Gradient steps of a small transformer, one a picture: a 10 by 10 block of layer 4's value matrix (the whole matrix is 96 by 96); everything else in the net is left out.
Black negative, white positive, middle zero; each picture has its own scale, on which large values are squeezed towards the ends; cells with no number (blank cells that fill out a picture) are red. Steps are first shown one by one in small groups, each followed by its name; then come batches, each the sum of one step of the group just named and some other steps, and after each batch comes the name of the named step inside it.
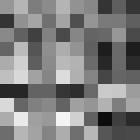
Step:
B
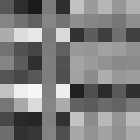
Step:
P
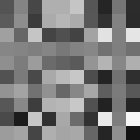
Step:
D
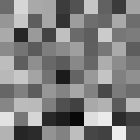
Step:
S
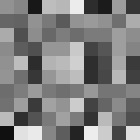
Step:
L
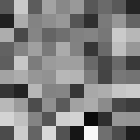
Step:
B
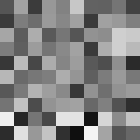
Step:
L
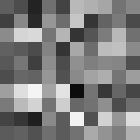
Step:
P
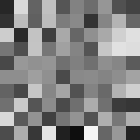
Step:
S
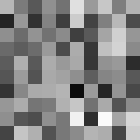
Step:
L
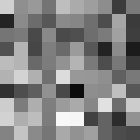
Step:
B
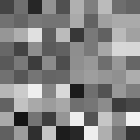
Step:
P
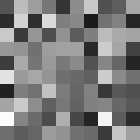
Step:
S
